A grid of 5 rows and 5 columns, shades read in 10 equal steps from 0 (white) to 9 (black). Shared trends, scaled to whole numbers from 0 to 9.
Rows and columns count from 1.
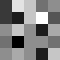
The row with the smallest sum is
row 1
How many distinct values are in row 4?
3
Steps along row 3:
down up up down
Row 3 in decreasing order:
8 4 4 3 2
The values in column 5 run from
2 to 6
